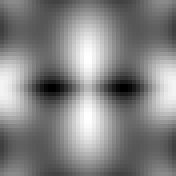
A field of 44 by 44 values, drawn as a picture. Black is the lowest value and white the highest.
Its left and right halves mirror each other, and so do its top and bottom. No lone cell stands out from its neighbours. Overall the values sit about 50% of the way up the scale. The centre is the roughest part. There is no seam.
